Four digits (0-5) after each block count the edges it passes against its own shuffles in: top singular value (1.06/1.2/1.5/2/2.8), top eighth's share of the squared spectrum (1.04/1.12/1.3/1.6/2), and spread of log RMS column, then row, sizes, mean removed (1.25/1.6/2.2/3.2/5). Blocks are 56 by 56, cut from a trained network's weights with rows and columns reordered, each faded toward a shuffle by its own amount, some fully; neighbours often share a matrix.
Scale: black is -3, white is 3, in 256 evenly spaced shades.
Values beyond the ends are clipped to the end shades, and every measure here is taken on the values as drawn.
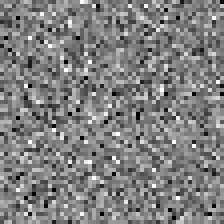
0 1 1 0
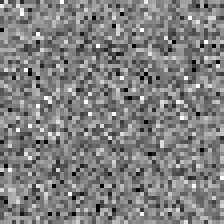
1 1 0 0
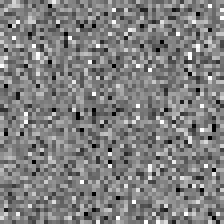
0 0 0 0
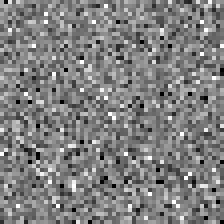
0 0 0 0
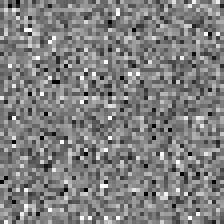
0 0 0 0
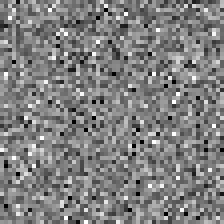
0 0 0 0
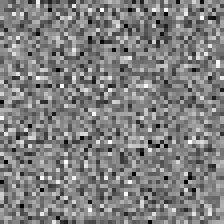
2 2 1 1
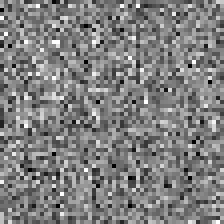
3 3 2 1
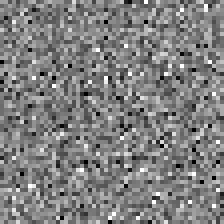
0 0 0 0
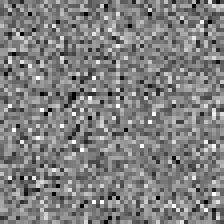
1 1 1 0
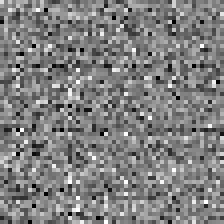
2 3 2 1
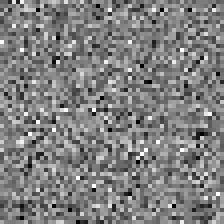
1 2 1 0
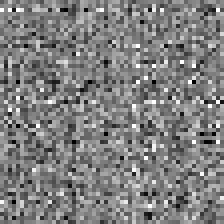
2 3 1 3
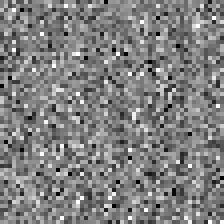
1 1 0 0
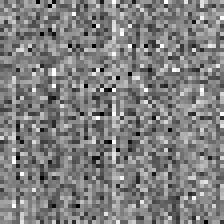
3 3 2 2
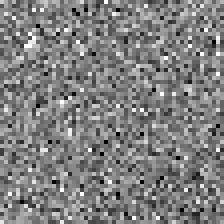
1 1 0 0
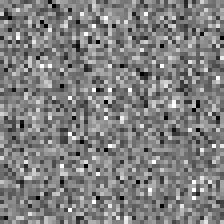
1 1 0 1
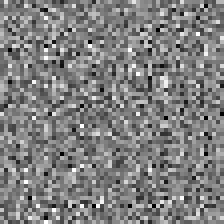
3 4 2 2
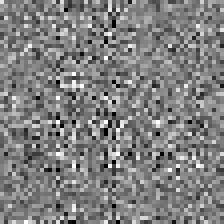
3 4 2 2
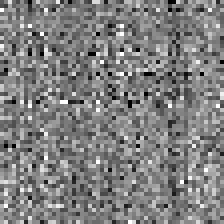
2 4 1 3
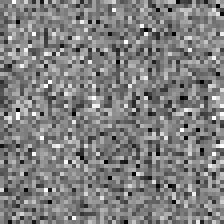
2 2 0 1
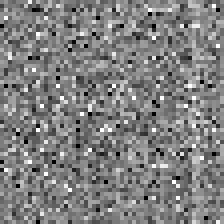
1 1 0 1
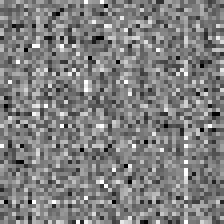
2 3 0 2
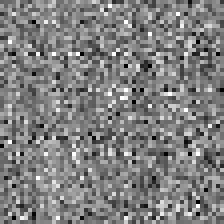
2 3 0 2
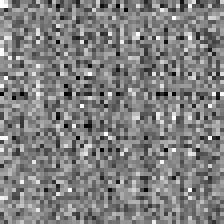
3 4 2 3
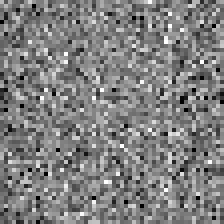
2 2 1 1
